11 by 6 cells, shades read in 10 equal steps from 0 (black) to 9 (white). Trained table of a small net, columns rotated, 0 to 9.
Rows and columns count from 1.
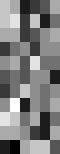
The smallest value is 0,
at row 11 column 2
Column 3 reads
1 2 2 5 3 3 7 1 4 5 6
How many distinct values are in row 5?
5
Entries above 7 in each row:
0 1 0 0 1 0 0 1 1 0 0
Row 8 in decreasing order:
9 6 5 5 4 1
